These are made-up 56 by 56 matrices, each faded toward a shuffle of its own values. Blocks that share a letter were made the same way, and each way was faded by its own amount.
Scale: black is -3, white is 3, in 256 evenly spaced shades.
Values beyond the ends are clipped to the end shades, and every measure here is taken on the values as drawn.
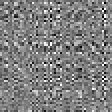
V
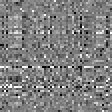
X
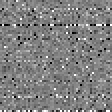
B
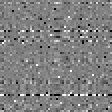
X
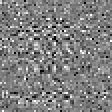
B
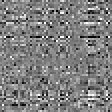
X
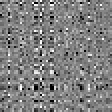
V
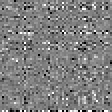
X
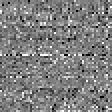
B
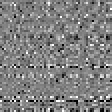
X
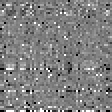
B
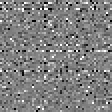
B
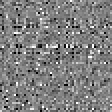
B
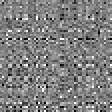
X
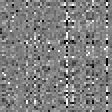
V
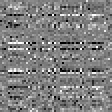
X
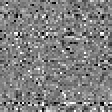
B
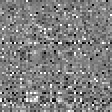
B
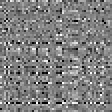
X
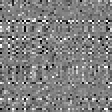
X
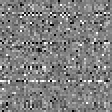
B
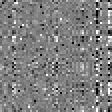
V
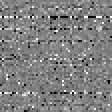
B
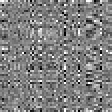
V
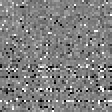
B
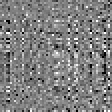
V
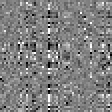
V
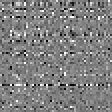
X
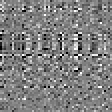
X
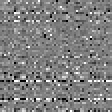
X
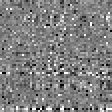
B
